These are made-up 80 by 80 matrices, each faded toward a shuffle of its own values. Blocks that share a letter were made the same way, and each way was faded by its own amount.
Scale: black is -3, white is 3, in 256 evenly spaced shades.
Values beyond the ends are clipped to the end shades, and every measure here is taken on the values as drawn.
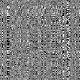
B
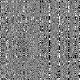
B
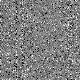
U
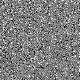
U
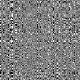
B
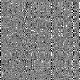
B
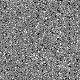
U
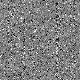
U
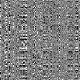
B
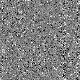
U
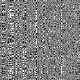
B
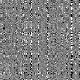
B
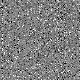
U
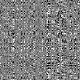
B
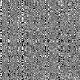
B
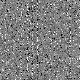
U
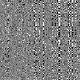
B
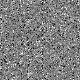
U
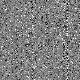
U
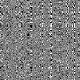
B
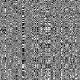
B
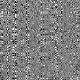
B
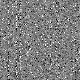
U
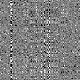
B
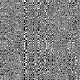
B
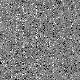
U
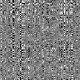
B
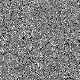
U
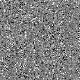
U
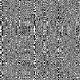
B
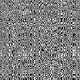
B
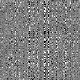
B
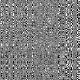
B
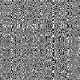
B
